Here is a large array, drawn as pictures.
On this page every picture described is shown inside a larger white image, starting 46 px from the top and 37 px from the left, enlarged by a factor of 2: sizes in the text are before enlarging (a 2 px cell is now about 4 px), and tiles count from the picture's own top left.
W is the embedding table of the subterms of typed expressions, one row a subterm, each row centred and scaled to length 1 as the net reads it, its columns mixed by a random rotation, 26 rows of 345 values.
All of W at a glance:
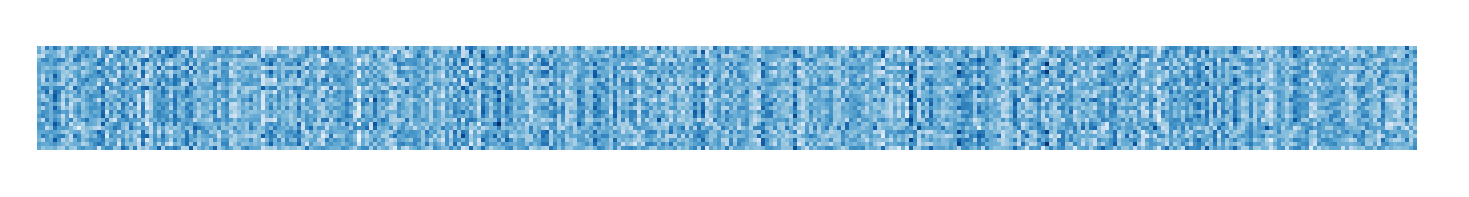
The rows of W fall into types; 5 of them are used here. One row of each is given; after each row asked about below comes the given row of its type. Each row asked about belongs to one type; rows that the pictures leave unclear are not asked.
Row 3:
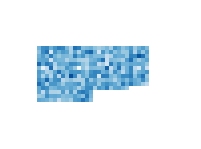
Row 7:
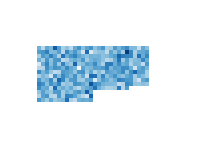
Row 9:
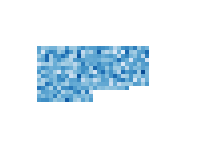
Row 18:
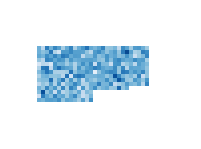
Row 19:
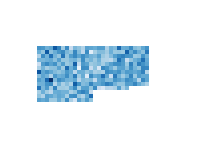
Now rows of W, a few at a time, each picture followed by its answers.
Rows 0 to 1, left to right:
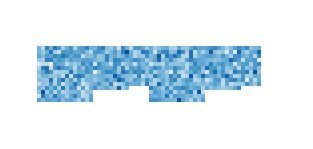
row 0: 18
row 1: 9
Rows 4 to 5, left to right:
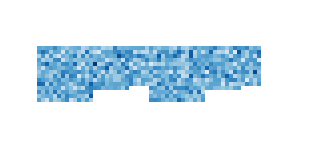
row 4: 7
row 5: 9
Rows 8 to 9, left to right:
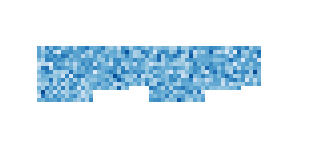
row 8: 18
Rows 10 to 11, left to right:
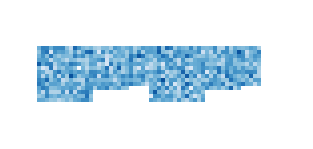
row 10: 3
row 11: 18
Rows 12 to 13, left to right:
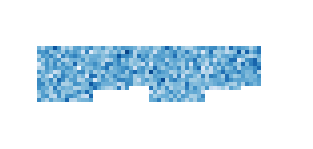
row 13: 19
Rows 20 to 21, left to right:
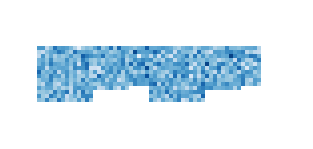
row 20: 19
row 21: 7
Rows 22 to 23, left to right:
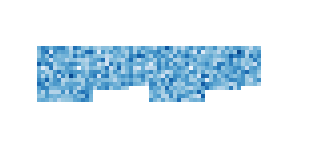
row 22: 3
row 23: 7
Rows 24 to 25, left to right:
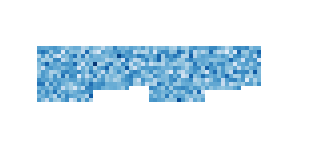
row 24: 7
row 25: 9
